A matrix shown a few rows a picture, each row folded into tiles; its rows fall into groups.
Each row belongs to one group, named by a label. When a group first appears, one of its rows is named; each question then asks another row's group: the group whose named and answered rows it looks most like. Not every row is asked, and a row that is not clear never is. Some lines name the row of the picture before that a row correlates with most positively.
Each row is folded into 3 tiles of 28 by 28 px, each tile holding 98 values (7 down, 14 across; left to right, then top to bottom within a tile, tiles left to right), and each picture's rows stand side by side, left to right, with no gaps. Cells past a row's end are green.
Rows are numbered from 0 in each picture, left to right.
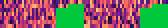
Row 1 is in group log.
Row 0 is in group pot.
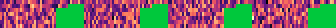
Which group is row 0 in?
pot
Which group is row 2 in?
pot
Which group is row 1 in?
log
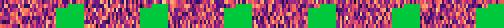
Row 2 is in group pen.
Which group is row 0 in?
pot
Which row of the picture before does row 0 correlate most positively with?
2
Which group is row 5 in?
pen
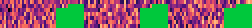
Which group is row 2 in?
pot
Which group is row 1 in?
pot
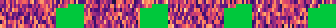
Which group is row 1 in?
pen
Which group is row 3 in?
pot
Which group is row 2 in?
log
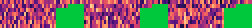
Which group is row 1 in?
log
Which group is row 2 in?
pot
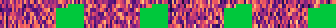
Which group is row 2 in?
pot
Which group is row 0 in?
log
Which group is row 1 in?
pen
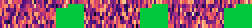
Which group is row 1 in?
log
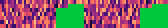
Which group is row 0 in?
pot
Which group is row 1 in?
log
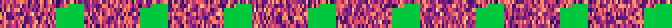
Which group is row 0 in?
log
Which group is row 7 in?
pot
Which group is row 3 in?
log
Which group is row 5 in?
pen
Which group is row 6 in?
pen
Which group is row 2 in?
pot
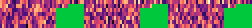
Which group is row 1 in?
log
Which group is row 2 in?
log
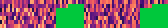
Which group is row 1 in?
log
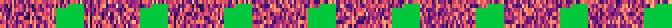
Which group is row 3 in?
pot
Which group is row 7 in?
pen
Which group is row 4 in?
pot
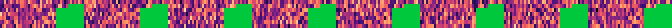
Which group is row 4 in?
pot
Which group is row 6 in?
log
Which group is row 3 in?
pen
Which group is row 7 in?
pot
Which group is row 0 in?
pot
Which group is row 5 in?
pot
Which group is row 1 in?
pen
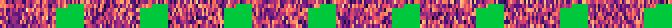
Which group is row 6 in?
pot
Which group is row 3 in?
pen
